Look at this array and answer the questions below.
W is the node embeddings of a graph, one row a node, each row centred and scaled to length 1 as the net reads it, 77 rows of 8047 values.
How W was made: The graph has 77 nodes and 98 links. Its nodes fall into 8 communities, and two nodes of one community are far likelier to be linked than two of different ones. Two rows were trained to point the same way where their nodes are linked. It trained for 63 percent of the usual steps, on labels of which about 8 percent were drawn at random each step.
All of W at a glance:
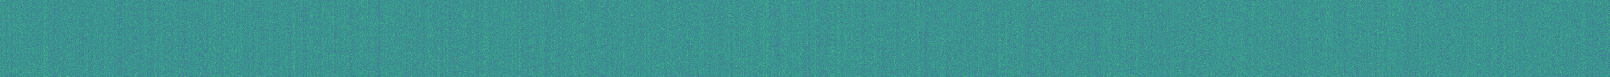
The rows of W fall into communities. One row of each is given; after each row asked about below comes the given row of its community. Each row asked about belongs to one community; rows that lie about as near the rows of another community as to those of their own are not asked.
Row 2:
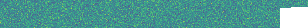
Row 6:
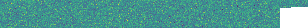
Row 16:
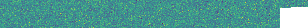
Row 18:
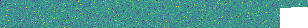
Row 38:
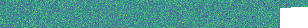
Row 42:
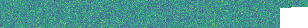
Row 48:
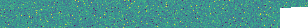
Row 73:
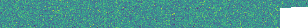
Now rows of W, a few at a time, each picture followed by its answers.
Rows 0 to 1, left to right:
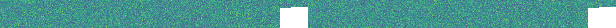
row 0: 6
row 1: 18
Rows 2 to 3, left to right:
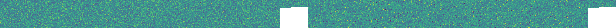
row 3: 73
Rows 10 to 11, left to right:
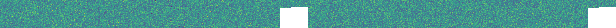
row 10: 6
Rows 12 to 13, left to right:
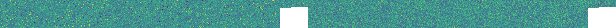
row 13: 42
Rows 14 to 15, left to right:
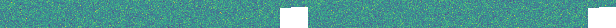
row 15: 48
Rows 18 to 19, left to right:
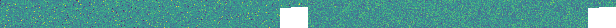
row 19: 38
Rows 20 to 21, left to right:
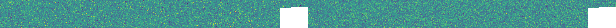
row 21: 2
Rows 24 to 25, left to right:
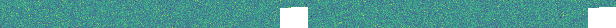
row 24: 18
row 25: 16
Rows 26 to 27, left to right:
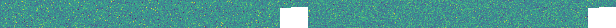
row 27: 48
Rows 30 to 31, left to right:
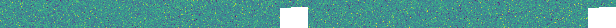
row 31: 42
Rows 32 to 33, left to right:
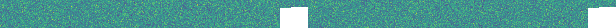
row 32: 48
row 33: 18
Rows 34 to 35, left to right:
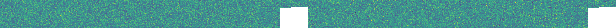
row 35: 6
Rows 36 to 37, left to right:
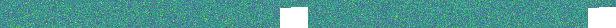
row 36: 16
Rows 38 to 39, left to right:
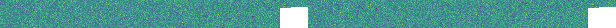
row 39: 38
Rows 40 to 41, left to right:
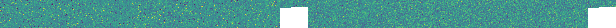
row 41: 2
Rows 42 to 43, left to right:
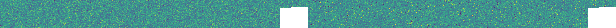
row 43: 2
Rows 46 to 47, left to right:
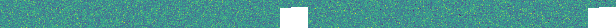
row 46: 6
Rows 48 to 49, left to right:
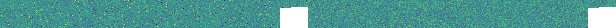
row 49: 42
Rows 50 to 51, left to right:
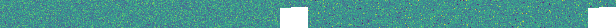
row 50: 48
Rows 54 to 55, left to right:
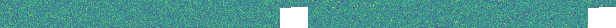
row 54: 6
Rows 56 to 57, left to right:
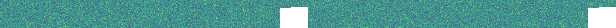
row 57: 18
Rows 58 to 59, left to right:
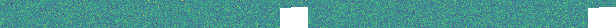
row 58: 6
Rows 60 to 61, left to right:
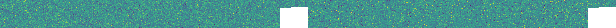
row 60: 48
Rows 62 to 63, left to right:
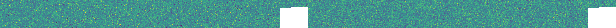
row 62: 38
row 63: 42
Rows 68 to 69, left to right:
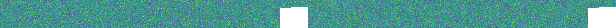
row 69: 18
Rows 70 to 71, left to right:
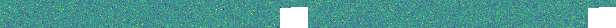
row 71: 48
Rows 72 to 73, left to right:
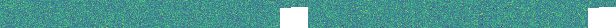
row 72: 48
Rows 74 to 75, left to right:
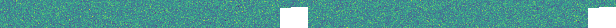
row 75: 42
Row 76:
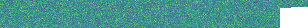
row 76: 6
